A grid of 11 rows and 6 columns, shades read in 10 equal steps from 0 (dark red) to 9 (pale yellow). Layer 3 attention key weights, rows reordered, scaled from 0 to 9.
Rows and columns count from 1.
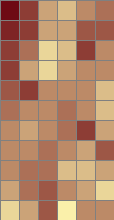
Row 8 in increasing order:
3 4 5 5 5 6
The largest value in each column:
8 6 8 9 7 8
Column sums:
41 46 57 65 51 59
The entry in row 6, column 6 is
7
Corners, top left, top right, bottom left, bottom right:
0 4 8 5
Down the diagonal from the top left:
0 2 8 6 5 7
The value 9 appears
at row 11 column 4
